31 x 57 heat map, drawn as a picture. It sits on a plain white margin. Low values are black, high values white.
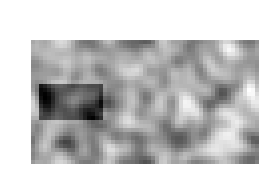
The field is mottled with small blotches. An odd patch, lower than its surroundings, sits in the middle left. The middle left is the roughest part. The middle left is the ninth with the lowest average.
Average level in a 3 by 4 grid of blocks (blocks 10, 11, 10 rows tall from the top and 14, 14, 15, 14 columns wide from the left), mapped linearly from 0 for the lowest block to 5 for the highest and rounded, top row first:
4445 | 0255 | 3335
